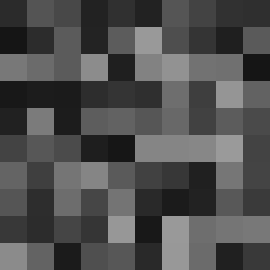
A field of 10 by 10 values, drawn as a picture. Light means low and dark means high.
Ninth with the lowest average: middle right. Grain: fine. Average level on the scale: 70%.
